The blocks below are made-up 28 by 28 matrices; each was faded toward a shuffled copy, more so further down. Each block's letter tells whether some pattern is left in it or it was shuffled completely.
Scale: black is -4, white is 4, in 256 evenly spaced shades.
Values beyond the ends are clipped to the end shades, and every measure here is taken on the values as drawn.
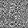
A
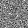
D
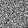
D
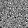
D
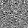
A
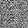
A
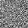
A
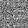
A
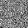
A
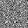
A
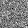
D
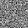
A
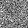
D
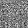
A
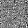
A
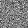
A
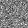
D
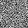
D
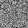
A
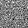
D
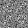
A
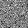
D
